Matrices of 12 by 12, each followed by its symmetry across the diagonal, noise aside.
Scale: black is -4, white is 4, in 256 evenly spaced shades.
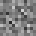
antisymmetric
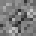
symmetric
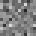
antisymmetric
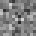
antisymmetric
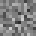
antisymmetric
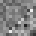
symmetric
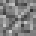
antisymmetric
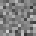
antisymmetric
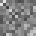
symmetric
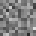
antisymmetric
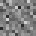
antisymmetric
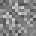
symmetric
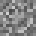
symmetric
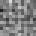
antisymmetric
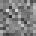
antisymmetric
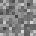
symmetric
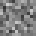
antisymmetric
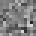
antisymmetric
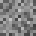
symmetric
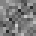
symmetric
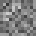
symmetric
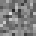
antisymmetric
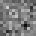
symmetric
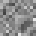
symmetric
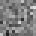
antisymmetric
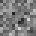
symmetric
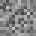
symmetric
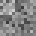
symmetric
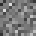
symmetric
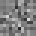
antisymmetric
